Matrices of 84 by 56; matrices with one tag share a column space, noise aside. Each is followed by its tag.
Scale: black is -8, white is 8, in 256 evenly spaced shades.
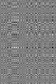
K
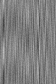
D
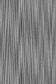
D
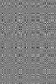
K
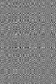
K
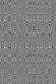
K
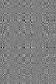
K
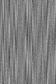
D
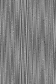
D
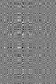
K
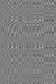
K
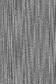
D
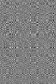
K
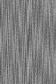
D
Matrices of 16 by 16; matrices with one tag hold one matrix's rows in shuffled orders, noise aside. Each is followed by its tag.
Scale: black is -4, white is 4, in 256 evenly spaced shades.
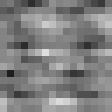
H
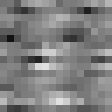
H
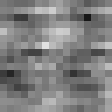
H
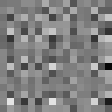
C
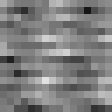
H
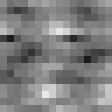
H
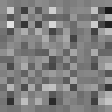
C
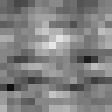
H
